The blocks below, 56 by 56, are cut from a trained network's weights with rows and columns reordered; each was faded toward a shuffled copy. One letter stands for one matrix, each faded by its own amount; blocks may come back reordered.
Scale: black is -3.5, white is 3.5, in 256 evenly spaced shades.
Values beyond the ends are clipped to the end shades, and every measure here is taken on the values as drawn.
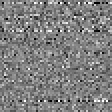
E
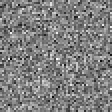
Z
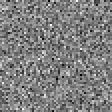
Z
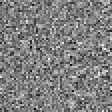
Z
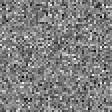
Z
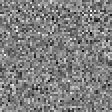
Z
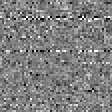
E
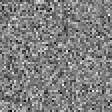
Z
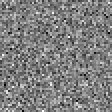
Z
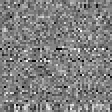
E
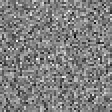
Z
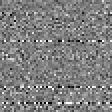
E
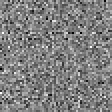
Z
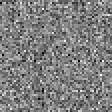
Z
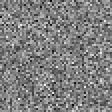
Z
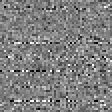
E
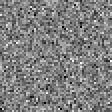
Z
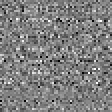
E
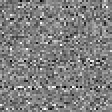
E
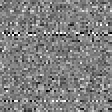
E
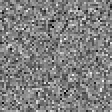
Z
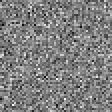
Z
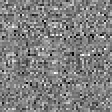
E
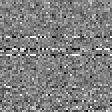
E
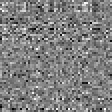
E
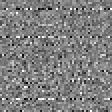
E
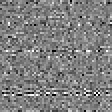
E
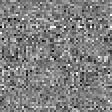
E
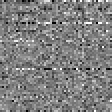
E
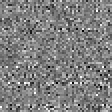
E
